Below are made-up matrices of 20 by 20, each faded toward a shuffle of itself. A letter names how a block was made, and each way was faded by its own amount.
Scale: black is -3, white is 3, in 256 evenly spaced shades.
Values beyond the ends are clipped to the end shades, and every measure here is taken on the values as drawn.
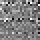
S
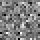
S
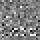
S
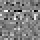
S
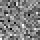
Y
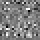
S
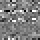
S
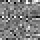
S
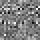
S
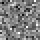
Y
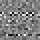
S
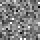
Y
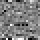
S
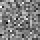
Y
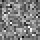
Y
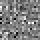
S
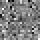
Y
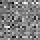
S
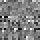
S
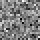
Y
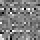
S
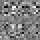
S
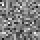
Y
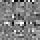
S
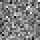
Y
